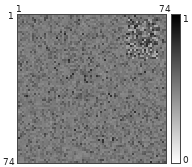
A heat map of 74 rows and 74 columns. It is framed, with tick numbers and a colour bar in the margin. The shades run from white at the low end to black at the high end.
The top right is the roughest part. The grain is fine, like static. The values are skewed, with a long tail toward high values. An odd patch, rougher than its surroundings, sits in the top right.
